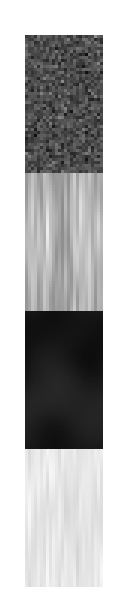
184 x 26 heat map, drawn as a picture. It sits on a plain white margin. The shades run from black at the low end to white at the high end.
The table splits into 4 rows of 1 panel. Panel 1,1: low, fine-grained. Panel 2,1: high, streaked downward. Panel 3,1: very low, smooth, faint in contrast. Panel 4,1: very high, streaked downward, faint in contrast.
